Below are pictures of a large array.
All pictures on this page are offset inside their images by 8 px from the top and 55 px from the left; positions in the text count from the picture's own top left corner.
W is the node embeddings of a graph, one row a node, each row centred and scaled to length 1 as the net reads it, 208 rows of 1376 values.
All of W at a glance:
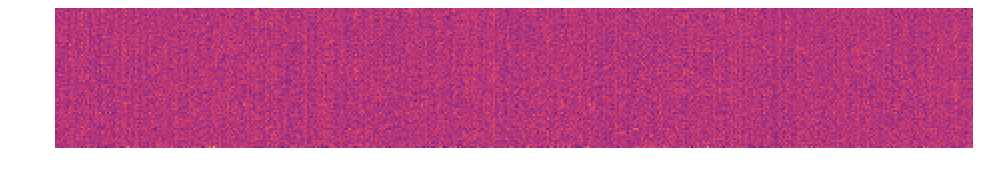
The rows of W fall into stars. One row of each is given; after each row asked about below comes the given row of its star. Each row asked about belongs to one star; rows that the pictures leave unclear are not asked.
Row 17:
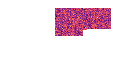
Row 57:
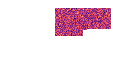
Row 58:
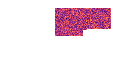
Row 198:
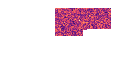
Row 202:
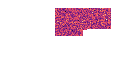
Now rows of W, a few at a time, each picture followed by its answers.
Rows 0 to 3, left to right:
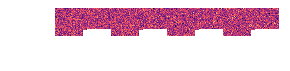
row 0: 17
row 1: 17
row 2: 202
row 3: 198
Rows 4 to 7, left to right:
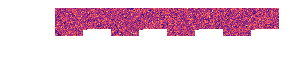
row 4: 202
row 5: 57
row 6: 202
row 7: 58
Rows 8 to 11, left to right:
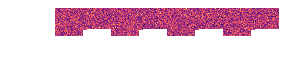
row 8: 17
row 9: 202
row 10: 58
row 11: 202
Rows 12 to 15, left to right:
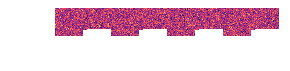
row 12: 58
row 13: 58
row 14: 17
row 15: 202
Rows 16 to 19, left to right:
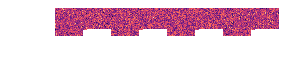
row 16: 58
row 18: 57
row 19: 202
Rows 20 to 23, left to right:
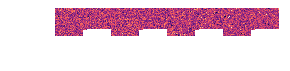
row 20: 202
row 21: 17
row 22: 57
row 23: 58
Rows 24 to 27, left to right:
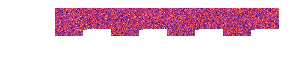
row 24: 17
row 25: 58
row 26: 57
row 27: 58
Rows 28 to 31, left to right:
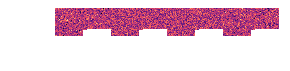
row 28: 198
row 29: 17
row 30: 57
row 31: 58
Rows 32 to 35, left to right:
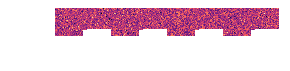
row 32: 198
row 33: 57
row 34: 198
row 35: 58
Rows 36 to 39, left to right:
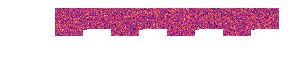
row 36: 17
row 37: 57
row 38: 58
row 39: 198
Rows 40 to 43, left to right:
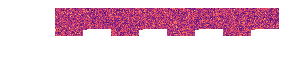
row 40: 57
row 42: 58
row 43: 17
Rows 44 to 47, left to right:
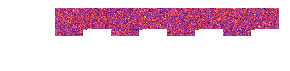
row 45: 57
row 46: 58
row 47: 198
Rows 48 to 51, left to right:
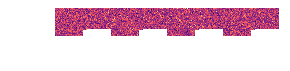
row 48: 58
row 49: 17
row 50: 198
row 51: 202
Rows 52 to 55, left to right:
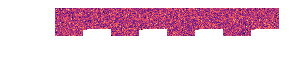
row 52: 202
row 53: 58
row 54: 57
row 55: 198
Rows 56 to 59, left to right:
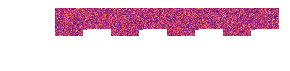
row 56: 198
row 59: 202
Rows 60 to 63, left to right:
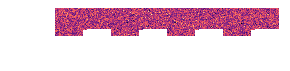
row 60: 198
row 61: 57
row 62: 202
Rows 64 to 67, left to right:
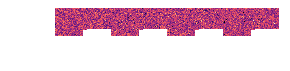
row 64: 198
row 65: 202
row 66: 57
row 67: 198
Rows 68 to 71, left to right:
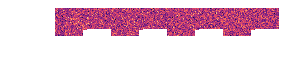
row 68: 17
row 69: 17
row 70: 202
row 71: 17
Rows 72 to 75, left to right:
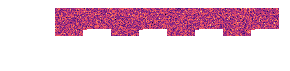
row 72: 57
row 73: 58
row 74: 57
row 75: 198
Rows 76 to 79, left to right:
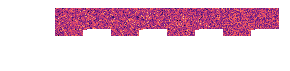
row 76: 17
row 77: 17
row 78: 17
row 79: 202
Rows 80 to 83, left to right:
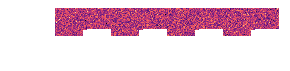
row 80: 198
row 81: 58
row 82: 198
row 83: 202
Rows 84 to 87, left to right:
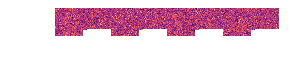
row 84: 202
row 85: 57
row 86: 57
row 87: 17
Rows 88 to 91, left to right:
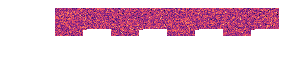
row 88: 57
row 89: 17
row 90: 17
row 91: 58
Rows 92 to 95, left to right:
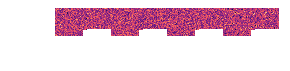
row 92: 17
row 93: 202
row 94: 17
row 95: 202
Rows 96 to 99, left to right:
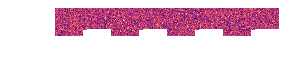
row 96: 17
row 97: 198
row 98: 202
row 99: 57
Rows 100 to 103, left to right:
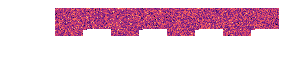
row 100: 17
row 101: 58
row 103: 58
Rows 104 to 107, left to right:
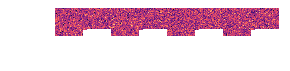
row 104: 17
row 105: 202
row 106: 58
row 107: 202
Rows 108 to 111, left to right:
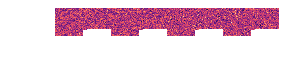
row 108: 57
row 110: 17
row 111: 57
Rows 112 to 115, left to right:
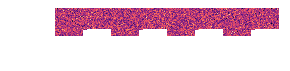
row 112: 17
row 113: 58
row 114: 58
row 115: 198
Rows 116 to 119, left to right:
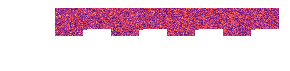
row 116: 57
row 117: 202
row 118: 17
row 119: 198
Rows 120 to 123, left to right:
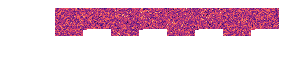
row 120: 58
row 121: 57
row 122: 58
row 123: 17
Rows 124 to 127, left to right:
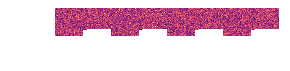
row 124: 58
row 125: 58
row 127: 58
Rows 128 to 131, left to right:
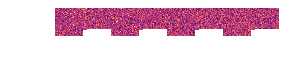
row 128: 57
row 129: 198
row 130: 57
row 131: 202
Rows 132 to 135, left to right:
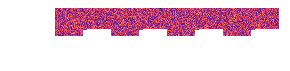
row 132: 17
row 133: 198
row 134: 17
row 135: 198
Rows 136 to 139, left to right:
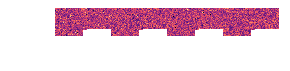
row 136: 57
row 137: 57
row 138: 58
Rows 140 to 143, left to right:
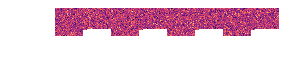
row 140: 57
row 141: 202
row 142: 202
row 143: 57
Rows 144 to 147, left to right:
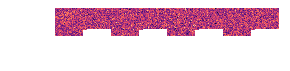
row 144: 198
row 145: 202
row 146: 198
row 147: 57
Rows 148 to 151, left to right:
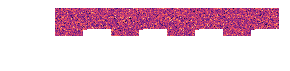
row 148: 202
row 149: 198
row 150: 198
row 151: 58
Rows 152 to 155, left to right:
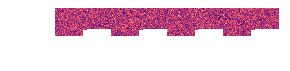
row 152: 202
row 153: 17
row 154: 57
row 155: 198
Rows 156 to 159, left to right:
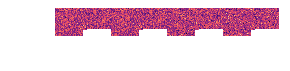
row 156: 198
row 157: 198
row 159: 57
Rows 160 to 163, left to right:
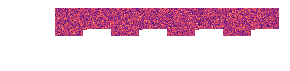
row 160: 17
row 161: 58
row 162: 202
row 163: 198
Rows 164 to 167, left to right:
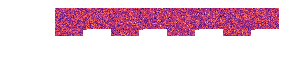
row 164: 58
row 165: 202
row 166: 202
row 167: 58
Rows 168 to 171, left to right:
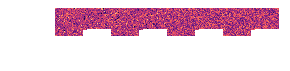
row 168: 198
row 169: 58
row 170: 57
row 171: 198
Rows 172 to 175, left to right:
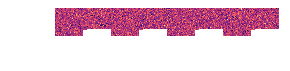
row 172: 58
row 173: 17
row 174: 17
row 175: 198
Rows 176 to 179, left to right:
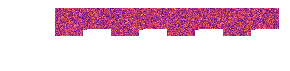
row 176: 202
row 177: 17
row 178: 58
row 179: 198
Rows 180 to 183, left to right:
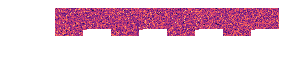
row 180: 57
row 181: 57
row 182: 57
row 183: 202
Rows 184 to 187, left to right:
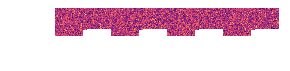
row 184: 202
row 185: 58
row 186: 202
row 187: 202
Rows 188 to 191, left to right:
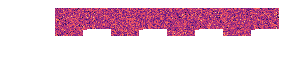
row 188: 17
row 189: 17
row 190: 57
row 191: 58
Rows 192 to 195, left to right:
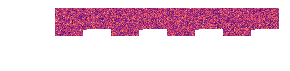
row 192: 17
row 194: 198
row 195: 58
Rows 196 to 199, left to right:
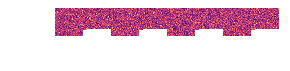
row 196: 58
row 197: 202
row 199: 17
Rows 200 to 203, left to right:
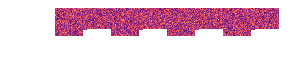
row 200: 198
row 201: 198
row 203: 57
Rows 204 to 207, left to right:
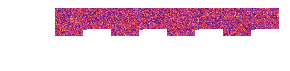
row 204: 17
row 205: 57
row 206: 202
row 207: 57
